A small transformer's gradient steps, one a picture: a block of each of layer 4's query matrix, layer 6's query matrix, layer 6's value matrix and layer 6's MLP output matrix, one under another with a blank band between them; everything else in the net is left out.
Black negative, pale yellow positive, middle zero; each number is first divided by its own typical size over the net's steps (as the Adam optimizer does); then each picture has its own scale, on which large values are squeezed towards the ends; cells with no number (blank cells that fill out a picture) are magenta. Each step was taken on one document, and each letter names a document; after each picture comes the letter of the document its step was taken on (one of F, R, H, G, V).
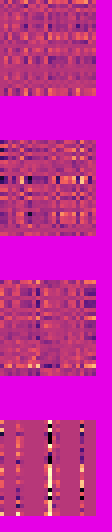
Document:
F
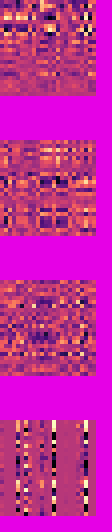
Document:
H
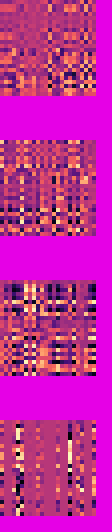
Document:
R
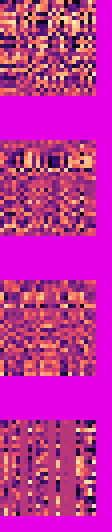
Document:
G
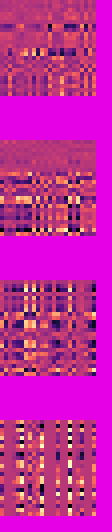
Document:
R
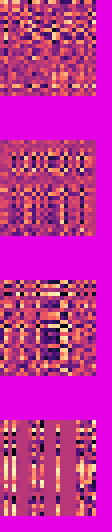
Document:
G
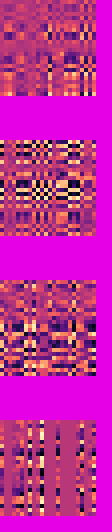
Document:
R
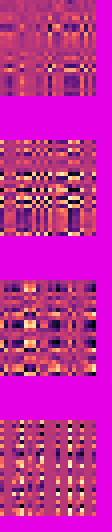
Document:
R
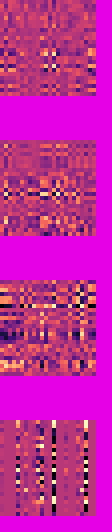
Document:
H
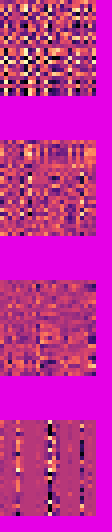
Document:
F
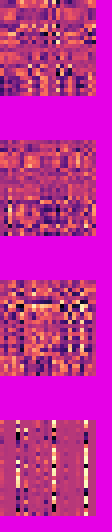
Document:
H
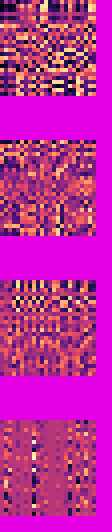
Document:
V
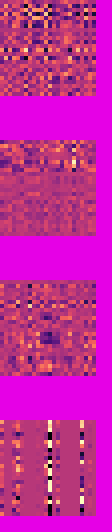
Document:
F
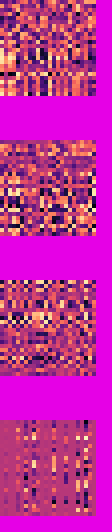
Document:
V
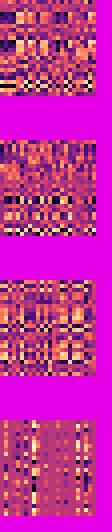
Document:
V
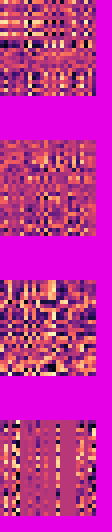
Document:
G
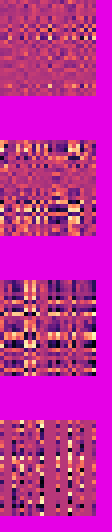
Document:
R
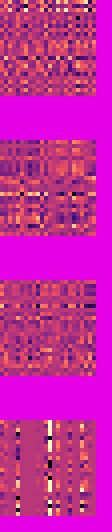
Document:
F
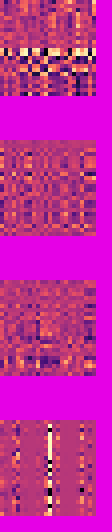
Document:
F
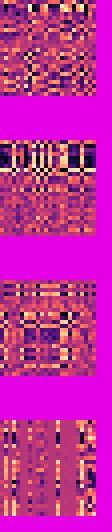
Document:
G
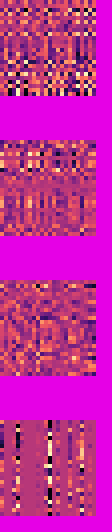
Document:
F
